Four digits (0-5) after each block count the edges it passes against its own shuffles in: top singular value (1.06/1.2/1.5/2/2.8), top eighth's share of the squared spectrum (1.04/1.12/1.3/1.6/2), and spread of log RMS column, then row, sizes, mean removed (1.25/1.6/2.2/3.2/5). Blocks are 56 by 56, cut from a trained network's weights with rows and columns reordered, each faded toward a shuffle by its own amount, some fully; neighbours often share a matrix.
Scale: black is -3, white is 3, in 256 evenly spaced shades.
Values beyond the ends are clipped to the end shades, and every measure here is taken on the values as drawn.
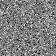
0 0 0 0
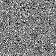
0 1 0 0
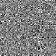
3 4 2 2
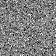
1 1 0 0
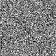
2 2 0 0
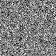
1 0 0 0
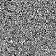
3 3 0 1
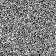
0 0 0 0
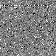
2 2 0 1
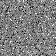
0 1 0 0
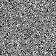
1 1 1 1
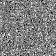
0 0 0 0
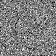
0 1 0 0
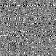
3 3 1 2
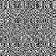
4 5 3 3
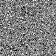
2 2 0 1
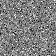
0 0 0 0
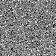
2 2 1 1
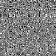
3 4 2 2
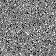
0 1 0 0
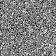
2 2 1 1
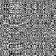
3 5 2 3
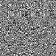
3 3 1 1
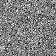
2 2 0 0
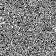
2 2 0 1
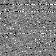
3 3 0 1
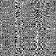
3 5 3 2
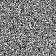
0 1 0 0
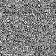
3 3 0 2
